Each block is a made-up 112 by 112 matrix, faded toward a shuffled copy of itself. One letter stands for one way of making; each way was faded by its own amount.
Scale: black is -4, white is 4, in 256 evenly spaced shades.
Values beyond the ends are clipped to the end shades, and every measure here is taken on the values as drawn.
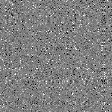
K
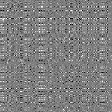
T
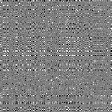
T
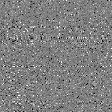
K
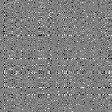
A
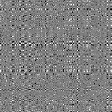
T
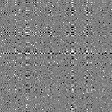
A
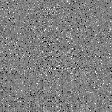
K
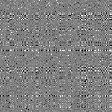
T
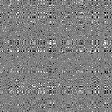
T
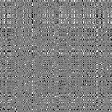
T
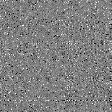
K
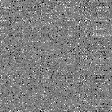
K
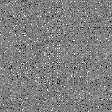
K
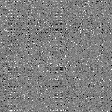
K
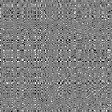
T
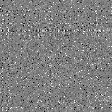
K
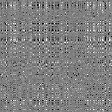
T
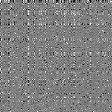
A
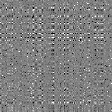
A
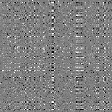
A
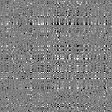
A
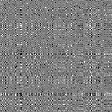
T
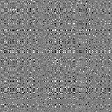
T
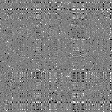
A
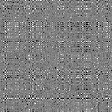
T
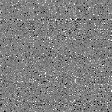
K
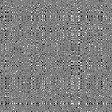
A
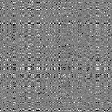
T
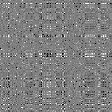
A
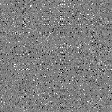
K
